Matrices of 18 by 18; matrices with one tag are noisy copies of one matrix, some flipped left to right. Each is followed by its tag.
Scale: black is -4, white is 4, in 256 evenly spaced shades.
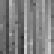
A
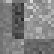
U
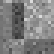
U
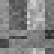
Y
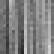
A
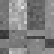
Y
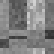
Y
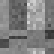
Y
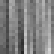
A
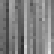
A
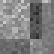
U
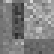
U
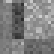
U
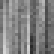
A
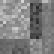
U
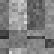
Y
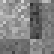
U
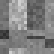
Y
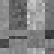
Y
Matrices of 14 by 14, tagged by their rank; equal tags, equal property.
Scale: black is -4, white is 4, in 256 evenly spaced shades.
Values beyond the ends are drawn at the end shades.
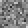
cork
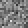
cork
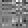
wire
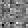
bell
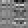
wire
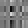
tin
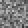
cork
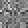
bell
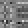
wire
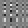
tin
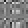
wire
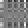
tin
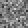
cork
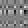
tin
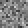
cork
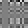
tin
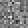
bell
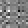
wire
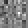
bell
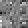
bell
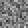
cork
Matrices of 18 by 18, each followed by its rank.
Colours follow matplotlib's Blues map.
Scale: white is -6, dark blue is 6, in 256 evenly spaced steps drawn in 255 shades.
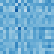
three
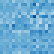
three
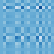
one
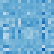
three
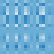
one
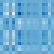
one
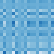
one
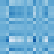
one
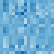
three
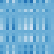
one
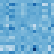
three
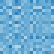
three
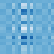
one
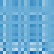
one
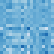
three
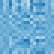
three
